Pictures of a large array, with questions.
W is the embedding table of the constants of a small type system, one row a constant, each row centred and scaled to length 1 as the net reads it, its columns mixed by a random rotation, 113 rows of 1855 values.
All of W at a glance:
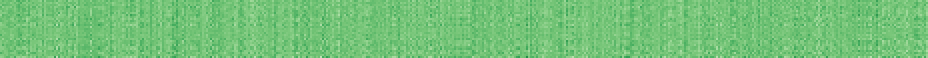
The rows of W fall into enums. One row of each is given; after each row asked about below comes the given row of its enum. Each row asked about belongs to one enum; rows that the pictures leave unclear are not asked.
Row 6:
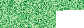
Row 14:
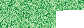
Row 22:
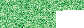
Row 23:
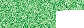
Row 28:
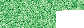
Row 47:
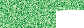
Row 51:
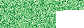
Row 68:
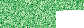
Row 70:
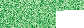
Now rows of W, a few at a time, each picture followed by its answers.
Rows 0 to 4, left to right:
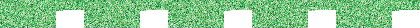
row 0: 68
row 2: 28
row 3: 47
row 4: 68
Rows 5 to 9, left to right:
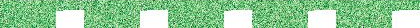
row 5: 70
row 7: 23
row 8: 28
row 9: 68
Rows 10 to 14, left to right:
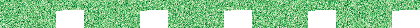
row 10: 28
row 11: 51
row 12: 47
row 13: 68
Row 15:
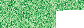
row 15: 14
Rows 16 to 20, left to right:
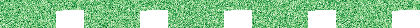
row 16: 28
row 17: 22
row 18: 47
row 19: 68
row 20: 28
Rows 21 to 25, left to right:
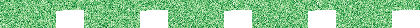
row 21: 28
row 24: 23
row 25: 47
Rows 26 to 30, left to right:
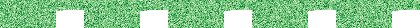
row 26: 47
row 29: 28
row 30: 28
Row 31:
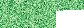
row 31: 6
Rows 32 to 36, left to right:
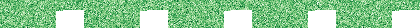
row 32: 68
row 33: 70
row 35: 23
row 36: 68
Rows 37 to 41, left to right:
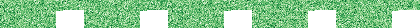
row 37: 51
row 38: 68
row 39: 51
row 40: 22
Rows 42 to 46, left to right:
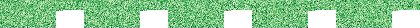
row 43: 68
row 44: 23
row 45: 51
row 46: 28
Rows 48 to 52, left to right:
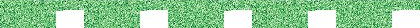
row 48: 51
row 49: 51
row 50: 23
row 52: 47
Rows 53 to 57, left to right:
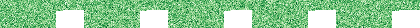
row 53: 23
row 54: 22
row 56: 6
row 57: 68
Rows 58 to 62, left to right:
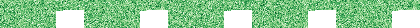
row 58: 51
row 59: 28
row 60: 68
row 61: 14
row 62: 28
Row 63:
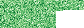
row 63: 51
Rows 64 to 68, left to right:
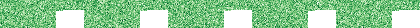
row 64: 68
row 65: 6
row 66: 47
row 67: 23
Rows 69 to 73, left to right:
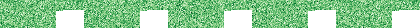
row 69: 68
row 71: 14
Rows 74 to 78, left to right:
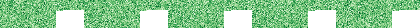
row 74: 6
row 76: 70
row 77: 70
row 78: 14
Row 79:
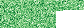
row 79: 51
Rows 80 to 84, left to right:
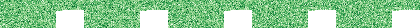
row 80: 28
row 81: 22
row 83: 47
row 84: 47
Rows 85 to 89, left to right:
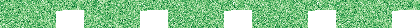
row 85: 28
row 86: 6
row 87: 23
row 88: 23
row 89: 28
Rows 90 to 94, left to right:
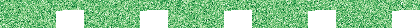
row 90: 28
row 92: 6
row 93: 51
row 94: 23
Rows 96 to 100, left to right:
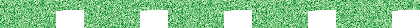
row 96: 51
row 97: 47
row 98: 51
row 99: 51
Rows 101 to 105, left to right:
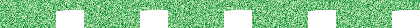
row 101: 23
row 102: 47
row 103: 47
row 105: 68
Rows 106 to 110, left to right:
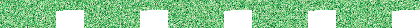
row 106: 68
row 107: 47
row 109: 22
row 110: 51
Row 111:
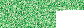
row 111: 47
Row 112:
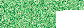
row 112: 51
